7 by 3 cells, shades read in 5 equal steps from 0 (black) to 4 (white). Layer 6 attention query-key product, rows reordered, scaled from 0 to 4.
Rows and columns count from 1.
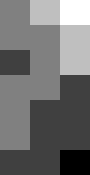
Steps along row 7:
same down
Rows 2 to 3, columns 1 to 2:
2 2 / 1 2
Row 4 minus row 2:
0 0 -2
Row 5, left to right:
2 1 1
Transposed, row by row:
2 2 1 2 2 2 1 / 3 2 2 2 1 1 1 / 4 3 3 1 1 1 0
